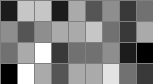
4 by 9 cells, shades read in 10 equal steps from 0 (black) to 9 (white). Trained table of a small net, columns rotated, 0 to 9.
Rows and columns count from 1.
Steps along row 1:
up same down up down up down up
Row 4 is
0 9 6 3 6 6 8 4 2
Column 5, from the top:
6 6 4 6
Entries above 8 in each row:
0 0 1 1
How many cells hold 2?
4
